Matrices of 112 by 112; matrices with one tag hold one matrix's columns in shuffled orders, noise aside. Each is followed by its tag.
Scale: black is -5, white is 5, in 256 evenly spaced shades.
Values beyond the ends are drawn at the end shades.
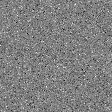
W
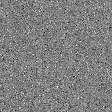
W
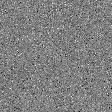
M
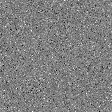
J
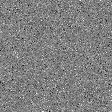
J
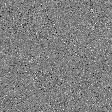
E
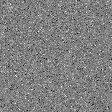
W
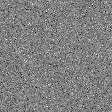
E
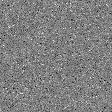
M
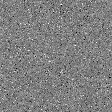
E
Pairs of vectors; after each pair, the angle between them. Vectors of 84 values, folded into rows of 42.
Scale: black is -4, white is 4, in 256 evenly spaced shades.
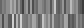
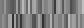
nearly opposite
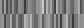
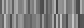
nearly opposite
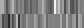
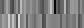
nearly opposite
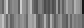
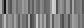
orthogonal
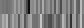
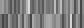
nearly opposite
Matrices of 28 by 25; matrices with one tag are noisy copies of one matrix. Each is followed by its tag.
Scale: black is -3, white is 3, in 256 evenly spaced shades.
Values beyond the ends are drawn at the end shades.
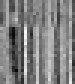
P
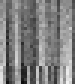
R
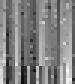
R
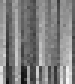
R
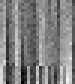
R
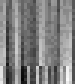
R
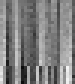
R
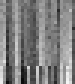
R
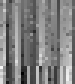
R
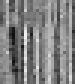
P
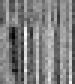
P
